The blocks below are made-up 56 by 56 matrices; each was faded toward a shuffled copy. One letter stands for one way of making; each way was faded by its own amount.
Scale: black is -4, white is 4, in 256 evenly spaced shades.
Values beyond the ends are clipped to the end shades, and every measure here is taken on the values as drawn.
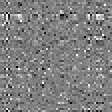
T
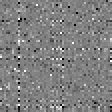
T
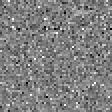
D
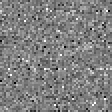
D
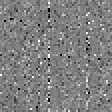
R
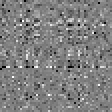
T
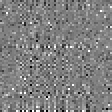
T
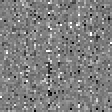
R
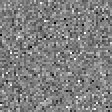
D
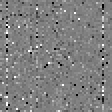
R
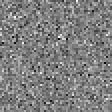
D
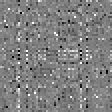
T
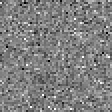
D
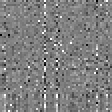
T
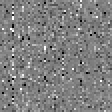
R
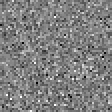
D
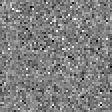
D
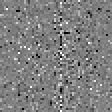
R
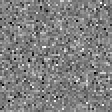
D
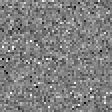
D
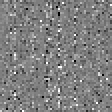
R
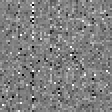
R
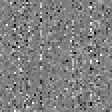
R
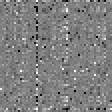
T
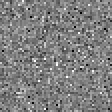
D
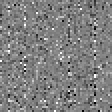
R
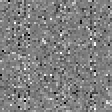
R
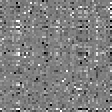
T
